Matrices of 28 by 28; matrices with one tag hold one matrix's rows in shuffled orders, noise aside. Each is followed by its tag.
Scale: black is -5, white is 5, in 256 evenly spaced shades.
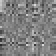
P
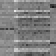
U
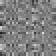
P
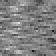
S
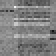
U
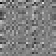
P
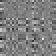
P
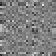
P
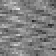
S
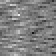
S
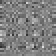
P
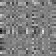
P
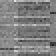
U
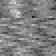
S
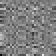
P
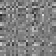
P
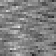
S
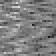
S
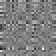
P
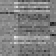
U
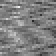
S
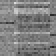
U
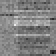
U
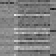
U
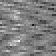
S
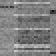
U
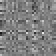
P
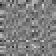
P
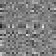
P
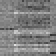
U
